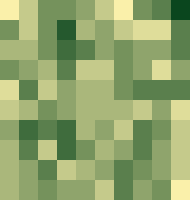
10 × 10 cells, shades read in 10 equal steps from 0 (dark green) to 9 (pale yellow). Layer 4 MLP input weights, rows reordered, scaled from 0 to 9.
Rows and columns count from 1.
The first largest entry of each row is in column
1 8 1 9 1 10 7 3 4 10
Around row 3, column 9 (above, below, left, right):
8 8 5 3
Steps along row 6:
down down up up same same up down up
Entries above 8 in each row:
2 0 0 0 0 0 0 0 0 1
